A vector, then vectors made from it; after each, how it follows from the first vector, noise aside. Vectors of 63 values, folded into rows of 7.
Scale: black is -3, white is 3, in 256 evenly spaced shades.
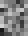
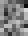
reversed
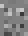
partly zeroed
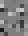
partly zeroed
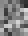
reversed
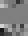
partly zeroed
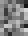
reversed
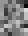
reversed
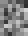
reversed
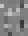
partly zeroed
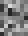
wrapped around
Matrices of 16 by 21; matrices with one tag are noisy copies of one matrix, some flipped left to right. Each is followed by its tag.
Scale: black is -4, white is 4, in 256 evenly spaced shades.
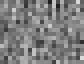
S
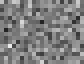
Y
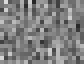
S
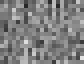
S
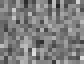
S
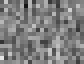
S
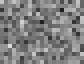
Y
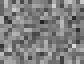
Y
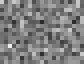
Y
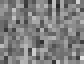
S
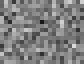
Y
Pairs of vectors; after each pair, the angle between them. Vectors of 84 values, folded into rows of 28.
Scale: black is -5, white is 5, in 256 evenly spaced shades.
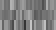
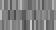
partly aligned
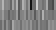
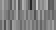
nearly parallel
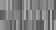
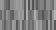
partly opposed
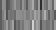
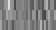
partly opposed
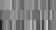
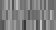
partly aligned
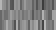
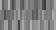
partly aligned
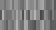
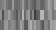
nearly opposite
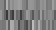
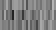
partly aligned
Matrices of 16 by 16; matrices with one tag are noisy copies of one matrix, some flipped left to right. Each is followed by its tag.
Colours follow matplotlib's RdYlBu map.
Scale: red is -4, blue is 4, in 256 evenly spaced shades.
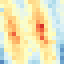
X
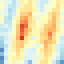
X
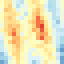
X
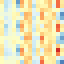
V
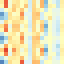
V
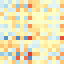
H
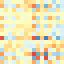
H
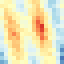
X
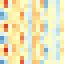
V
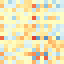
H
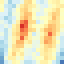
X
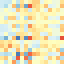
H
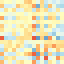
H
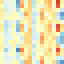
V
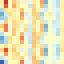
V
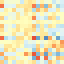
H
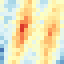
X
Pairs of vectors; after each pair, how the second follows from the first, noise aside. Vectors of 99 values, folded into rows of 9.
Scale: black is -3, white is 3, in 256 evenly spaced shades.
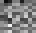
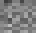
shrunk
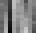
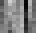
reversed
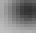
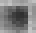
wrapped around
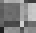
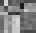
wrapped around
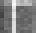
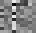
sign-scrambled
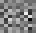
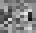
sign-scrambled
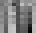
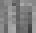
shrunk
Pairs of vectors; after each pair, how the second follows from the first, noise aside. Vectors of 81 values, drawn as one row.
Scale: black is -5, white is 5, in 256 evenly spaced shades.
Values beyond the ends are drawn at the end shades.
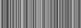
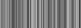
shuffled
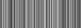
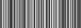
scaled up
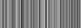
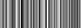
scaled up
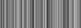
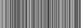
shuffled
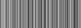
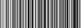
scaled up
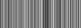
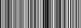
scaled up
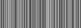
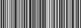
scaled up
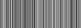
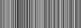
shuffled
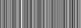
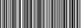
scaled up
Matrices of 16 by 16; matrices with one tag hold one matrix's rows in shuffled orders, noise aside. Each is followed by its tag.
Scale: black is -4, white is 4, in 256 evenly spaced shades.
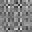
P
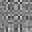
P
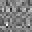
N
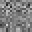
N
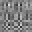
P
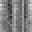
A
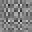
P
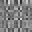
P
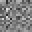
N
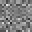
N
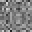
N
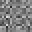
N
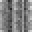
A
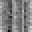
A
